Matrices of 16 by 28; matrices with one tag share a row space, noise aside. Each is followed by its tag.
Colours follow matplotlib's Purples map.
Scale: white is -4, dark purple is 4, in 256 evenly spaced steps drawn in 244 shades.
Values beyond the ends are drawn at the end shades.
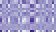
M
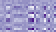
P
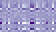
M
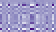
M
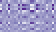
M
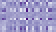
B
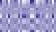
M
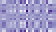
B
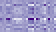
P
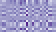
B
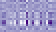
B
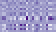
B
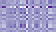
B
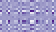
M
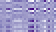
P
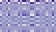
M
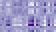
P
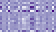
M
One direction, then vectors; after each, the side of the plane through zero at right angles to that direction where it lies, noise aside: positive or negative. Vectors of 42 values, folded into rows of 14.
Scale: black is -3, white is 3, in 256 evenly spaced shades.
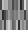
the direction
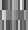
negative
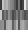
positive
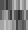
negative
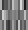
negative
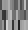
positive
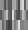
negative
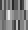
positive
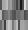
positive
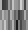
negative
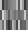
negative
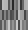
positive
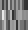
negative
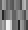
positive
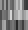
negative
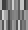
negative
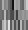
positive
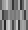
positive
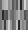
positive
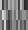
negative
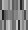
positive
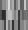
positive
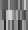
positive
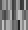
positive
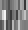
negative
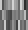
negative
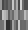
negative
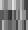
negative
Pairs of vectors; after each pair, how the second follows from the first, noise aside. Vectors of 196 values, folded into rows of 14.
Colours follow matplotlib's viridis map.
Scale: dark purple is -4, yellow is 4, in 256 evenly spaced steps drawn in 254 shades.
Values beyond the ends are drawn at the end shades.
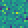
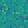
shrunk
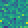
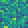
negated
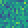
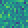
negated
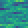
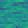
shrunk
